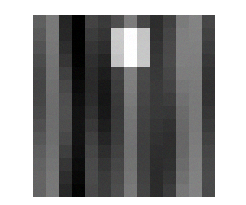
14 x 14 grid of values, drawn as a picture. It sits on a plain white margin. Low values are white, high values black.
Values change most from cell to cell in the top middle. Most values sit high, with a long tail of low ones. In the top middle lies a patch that is lower than the rest. The ninth with the lowest average is the top middle. Overall the values sit about 70% of the way up the scale. The grain runs up and down.
